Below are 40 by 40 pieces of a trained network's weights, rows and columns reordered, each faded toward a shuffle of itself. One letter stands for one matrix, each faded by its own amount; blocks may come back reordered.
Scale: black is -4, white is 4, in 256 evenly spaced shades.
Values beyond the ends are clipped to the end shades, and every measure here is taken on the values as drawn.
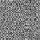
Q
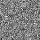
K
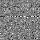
K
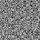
Q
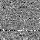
K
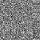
Q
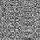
Q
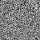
K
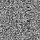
K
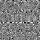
K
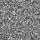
K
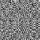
Q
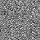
Q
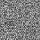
Q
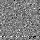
K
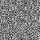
Q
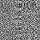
Q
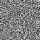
Q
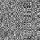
Q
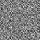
Q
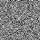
K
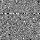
K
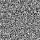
K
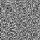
Q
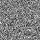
K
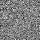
K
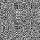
Q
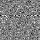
K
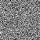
K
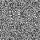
K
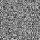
Q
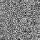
Q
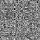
Q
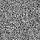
K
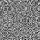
Q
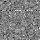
K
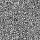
K
